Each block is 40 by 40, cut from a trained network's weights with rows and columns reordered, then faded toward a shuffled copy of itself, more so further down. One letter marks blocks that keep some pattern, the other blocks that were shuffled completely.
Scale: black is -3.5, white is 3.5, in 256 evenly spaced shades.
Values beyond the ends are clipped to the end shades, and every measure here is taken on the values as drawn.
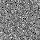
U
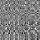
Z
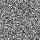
U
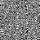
Z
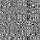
Z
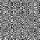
Z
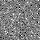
U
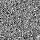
U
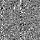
Z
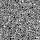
U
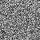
U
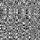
Z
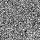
U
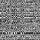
Z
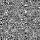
Z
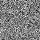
U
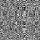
Z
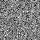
U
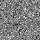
U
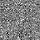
Z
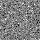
U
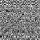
Z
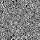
Z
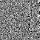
Z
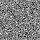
U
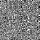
Z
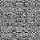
Z
